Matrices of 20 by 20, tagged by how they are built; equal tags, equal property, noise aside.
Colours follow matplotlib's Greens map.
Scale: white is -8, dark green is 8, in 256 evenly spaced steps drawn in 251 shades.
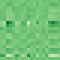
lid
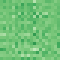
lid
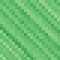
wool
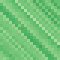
wool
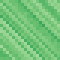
wool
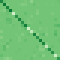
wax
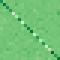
wax
